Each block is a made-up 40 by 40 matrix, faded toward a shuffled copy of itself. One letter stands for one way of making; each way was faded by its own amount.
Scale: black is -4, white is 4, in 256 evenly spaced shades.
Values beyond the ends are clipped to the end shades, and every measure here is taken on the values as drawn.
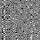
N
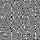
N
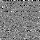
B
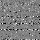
B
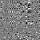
N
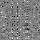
N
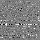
B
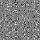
N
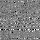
B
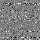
B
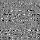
B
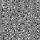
N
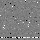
B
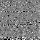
B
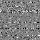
B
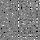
N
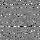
B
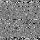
B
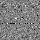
B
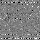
B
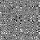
N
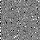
N
